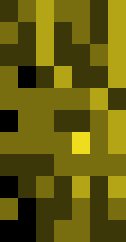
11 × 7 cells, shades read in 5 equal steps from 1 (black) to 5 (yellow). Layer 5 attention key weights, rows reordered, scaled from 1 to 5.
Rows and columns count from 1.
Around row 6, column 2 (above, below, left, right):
3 3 1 3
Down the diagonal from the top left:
2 2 4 4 3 3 4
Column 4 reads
3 2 2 4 3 2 3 3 2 2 3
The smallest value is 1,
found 6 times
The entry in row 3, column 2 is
2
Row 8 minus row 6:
1 -1 -1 1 1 0 -1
